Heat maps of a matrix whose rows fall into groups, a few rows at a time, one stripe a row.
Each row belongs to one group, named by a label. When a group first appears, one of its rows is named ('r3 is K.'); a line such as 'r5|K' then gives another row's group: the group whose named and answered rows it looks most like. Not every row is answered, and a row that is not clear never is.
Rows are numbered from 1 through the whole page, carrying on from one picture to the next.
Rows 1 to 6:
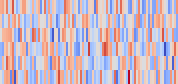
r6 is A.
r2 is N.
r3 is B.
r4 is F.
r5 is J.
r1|B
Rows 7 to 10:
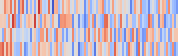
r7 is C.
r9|F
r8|B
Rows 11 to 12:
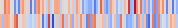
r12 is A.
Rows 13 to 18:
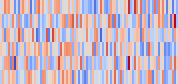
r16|B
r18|B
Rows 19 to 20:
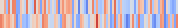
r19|B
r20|B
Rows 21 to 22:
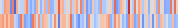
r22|B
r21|A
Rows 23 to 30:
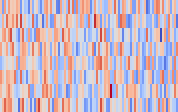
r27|F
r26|B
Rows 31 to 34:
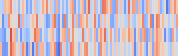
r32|N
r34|N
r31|F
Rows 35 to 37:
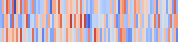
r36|A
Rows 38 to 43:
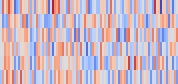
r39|N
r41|A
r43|J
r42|C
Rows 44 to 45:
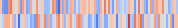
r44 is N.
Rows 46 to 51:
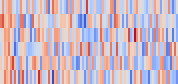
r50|B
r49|F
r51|C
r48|C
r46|C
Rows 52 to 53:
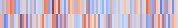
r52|J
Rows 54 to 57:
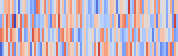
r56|B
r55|J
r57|F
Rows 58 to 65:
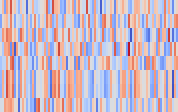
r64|J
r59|F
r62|F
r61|A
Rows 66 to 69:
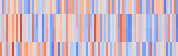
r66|N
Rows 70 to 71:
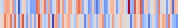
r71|C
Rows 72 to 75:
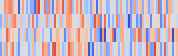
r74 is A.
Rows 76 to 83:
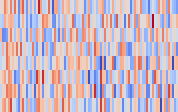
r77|F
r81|C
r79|J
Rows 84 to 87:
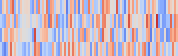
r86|F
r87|N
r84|F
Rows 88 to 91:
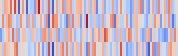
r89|C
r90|F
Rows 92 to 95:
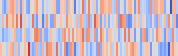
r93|J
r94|N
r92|N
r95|F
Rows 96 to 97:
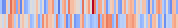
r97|F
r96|N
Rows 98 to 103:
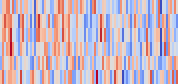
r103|B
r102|F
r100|C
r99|C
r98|A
